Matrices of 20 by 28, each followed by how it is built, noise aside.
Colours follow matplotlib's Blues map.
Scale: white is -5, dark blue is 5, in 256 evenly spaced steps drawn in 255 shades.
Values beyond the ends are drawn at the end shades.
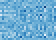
low rank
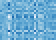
low rank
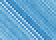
Toeplitz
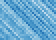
Toeplitz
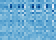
low rank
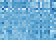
low rank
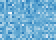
low rank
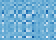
low rank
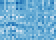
low rank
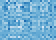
low rank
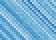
Toeplitz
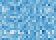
low rank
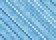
Toeplitz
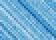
Toeplitz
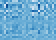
low rank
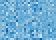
low rank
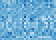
low rank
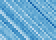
Toeplitz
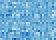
low rank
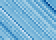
Toeplitz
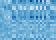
low rank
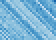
Toeplitz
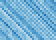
Toeplitz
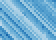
Toeplitz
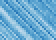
Toeplitz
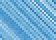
Toeplitz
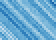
Toeplitz
